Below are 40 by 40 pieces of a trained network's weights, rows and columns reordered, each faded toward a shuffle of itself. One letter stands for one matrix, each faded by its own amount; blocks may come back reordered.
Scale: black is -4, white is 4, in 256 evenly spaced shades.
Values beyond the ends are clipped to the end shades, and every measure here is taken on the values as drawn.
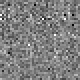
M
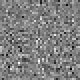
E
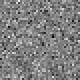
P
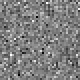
P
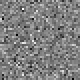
P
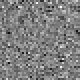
E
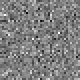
E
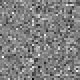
P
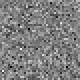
P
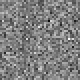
M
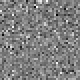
P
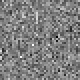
M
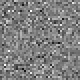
E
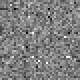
M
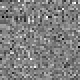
E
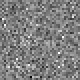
M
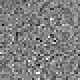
E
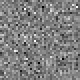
E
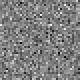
P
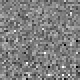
M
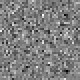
E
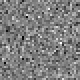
P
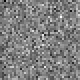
M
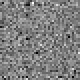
M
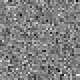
P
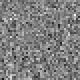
M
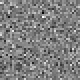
E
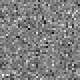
P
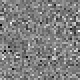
E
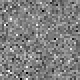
P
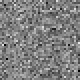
M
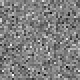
P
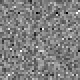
M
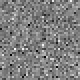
P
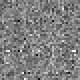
M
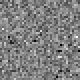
M
